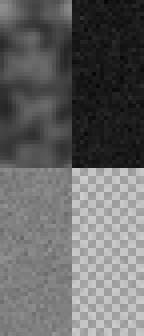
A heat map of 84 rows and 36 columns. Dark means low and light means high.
It is made of 2 by 2 panels. Panel 1,1: low, blotchy. Panel 1,2: very low, fine-grained, faint in contrast. Panel 2,1: middling, fine-grained, faint in contrast. Panel 2,2: high, checkered.
